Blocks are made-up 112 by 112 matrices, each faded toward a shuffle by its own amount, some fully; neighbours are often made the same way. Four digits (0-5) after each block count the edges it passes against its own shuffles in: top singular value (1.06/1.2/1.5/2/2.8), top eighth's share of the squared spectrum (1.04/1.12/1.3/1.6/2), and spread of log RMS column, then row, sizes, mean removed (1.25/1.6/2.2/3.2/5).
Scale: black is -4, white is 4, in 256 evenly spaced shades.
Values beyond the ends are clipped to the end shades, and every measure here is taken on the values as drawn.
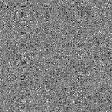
4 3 2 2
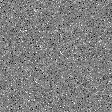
1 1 0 0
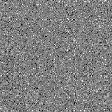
4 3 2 2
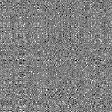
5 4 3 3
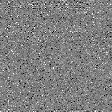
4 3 1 1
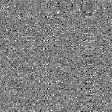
4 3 2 2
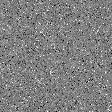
1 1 0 0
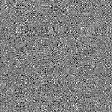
4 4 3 2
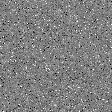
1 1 0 0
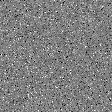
0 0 0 0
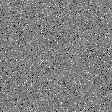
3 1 0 0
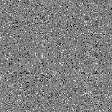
4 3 1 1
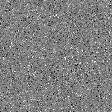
3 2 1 0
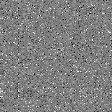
3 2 1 1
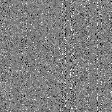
2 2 3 0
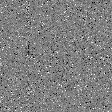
1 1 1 0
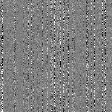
3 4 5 0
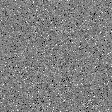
0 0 0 0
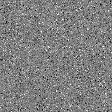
0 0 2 0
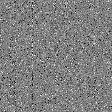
2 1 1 0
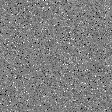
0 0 0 0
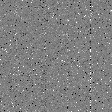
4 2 1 0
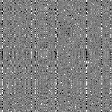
5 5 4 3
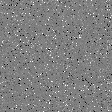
2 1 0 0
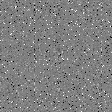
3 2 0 0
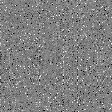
4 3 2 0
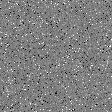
0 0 0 0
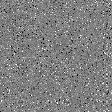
3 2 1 0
